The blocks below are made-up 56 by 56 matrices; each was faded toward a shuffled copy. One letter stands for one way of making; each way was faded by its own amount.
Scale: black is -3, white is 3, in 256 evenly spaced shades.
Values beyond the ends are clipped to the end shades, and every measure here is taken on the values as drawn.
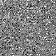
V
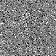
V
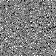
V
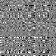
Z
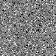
V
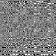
Z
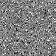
V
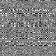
Z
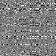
Z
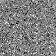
V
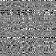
Z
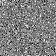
V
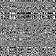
Z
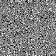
V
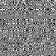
Z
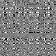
Z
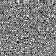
V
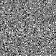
V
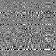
Z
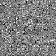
V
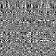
Z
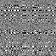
Z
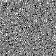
V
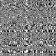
Z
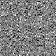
V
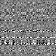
Z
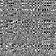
Z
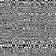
Z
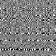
Z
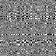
Z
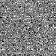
V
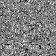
V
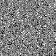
V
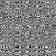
Z
